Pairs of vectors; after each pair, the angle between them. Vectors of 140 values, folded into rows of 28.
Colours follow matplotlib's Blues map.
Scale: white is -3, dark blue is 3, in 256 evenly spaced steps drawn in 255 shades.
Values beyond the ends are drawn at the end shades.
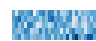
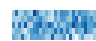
nearly opposite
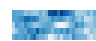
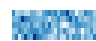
partly aligned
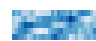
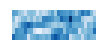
nearly parallel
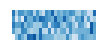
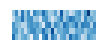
partly opposed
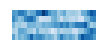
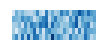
orthogonal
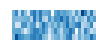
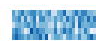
partly aligned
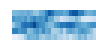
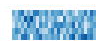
orthogonal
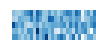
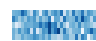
partly opposed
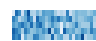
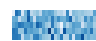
nearly parallel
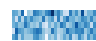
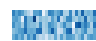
partly aligned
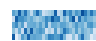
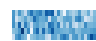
partly opposed
